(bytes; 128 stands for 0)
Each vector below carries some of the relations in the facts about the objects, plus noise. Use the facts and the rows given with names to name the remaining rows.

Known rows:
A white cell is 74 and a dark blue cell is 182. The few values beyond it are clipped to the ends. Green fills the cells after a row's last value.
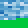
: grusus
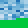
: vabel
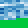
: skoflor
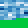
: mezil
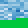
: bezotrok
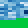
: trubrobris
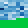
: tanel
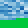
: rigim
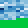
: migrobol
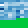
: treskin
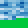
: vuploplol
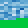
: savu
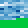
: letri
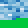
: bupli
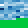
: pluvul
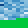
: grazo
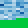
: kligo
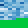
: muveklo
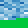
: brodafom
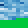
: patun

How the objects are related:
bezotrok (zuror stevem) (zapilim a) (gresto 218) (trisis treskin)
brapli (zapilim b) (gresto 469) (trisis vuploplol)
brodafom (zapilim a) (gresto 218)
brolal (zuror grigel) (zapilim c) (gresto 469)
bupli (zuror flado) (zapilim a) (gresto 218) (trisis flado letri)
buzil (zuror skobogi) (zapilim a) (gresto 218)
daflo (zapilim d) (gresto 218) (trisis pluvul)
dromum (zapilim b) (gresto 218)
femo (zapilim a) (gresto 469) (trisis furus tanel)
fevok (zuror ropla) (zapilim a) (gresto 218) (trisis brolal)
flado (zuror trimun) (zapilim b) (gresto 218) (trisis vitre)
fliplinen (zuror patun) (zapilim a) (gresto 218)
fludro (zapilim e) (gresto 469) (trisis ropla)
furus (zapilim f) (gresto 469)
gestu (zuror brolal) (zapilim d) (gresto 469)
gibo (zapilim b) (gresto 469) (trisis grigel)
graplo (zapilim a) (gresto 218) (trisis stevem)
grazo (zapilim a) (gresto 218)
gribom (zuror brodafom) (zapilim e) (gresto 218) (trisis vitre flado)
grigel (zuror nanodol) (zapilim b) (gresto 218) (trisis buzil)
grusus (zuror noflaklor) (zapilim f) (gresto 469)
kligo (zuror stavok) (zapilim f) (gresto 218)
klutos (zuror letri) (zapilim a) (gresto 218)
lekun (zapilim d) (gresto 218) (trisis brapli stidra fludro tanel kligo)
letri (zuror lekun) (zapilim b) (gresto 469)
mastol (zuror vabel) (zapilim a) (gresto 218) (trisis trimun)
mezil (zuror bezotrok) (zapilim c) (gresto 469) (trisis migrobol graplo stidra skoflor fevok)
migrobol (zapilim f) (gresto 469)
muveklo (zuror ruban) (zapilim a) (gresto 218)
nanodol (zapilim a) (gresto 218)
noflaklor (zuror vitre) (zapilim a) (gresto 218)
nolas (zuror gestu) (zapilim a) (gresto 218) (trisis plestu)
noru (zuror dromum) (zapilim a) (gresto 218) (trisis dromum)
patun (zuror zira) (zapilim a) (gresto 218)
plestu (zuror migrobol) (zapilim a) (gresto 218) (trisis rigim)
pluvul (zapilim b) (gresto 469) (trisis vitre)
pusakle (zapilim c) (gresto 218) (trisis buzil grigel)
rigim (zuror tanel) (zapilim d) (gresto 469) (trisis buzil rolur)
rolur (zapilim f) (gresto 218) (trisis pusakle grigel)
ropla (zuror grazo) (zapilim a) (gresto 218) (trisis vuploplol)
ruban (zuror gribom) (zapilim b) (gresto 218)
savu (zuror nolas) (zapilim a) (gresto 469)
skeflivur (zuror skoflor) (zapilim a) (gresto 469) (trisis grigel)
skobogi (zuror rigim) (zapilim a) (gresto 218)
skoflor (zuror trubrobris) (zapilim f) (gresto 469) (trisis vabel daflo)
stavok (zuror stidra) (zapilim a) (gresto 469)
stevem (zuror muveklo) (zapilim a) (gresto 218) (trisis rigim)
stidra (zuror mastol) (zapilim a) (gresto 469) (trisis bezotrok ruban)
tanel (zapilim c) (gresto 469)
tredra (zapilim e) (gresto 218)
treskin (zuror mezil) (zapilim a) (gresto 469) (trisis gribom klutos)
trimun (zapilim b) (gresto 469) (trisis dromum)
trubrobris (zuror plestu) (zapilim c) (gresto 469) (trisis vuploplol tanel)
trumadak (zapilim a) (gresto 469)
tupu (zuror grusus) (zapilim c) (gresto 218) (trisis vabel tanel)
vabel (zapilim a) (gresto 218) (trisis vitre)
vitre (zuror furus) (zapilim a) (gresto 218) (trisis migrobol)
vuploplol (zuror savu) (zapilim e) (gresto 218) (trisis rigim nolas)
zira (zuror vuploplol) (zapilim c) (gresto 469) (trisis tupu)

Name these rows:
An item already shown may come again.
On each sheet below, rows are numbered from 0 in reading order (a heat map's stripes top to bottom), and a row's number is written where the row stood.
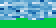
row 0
letri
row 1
skeflivur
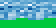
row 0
brolal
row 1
zira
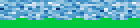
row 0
fludro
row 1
stidra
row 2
brapli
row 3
flado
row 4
stidra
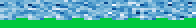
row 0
ropla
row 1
buzil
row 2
grigel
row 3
tredra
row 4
mezil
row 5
nolas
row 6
dromum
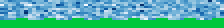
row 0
trubrobris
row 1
daflo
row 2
vuploplol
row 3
gestu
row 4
fludro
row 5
rolur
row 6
graplo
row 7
gibo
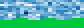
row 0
mezil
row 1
gribom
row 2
rigim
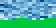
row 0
pusakle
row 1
trimun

